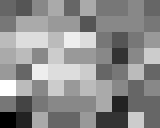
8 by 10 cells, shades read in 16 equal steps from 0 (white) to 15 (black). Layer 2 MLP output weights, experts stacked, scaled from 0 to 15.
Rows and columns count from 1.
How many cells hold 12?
3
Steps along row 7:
up down down same same down up down same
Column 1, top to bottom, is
9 8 4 5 6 0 8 15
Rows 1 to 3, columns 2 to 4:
10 7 5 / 5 5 6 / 2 2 4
